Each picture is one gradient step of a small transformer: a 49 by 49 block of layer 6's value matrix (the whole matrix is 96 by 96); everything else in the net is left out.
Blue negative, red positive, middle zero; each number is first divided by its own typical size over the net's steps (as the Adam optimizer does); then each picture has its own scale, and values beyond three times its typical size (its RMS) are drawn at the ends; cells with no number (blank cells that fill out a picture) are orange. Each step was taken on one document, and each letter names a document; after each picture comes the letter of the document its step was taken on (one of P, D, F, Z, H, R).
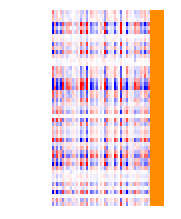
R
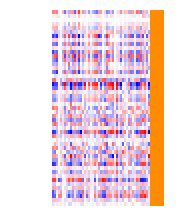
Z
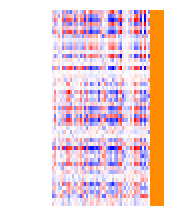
Z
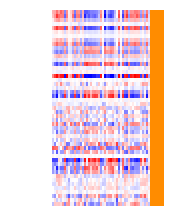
Z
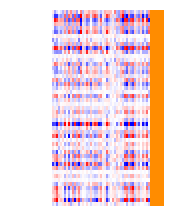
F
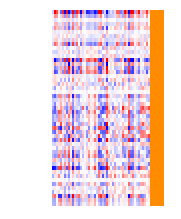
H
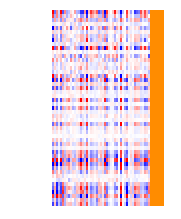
R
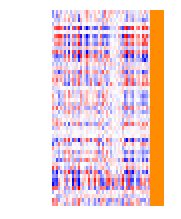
H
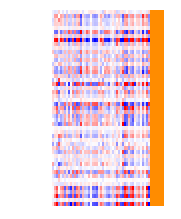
F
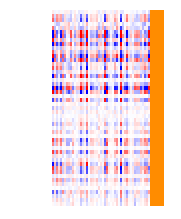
R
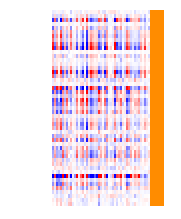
R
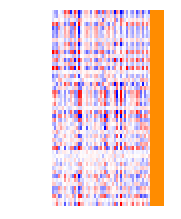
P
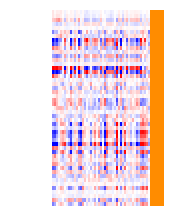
P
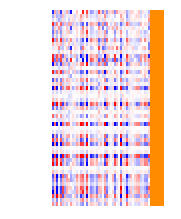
R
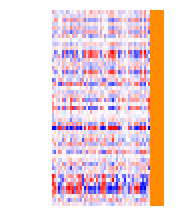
Z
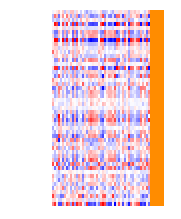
H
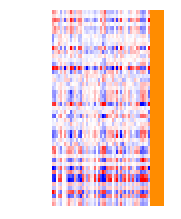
P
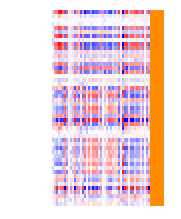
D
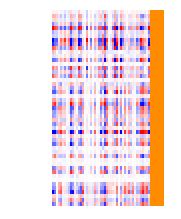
P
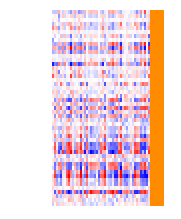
Z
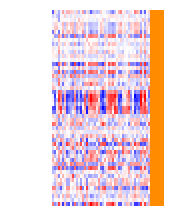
Z
